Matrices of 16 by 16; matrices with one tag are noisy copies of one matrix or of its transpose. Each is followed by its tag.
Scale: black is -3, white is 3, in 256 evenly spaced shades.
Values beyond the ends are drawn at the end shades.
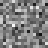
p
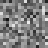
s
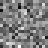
s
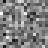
p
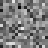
s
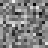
p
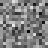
p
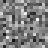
p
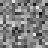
p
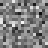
p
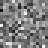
s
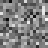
s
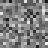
s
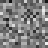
s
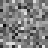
s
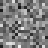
s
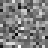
s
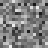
p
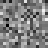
s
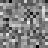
s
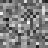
s
